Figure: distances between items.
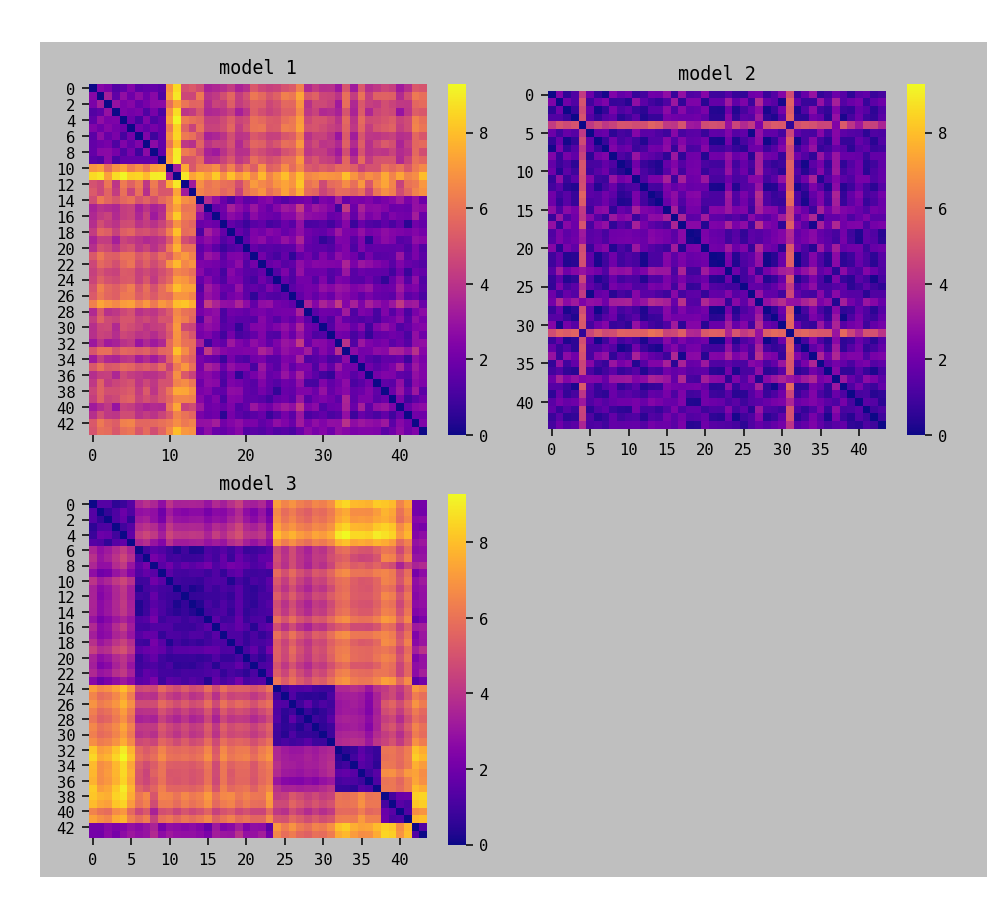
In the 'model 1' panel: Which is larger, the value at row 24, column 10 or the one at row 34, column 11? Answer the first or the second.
the second
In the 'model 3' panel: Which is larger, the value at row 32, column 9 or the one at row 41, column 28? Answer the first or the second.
the first
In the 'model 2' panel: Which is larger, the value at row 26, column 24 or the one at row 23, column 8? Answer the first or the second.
the second
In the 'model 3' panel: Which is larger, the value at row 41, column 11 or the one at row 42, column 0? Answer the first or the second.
the first
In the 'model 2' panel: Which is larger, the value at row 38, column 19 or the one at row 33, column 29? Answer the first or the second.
the first
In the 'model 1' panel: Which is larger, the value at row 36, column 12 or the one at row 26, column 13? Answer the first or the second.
the second
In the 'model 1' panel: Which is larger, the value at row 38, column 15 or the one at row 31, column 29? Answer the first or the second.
the first
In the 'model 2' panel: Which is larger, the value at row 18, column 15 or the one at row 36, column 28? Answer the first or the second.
the first
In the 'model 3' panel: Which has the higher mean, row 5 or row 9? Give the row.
5
